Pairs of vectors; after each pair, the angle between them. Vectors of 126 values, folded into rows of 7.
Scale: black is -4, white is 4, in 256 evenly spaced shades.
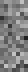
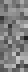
nearly parallel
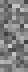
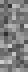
nearly parallel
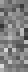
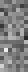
nearly parallel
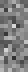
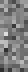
nearly opposite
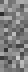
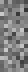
nearly opposite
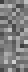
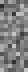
partly opposed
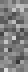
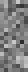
partly opposed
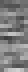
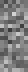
partly aligned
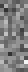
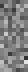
nearly parallel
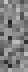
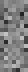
orthogonal
